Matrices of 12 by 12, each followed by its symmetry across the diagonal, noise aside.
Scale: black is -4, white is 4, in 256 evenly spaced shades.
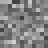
neither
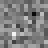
antisymmetric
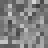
neither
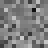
neither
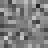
antisymmetric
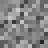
symmetric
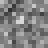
symmetric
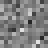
antisymmetric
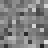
antisymmetric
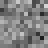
neither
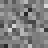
antisymmetric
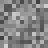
symmetric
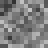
symmetric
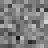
neither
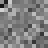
symmetric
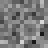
symmetric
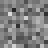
antisymmetric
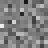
antisymmetric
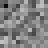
symmetric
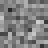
neither
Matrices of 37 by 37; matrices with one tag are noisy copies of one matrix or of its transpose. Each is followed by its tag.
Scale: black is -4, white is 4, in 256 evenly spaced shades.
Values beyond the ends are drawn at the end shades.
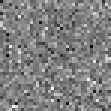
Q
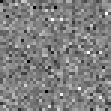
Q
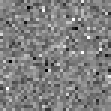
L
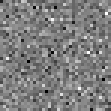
Q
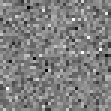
L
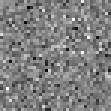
L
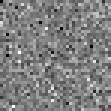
Q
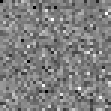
Q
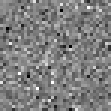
L
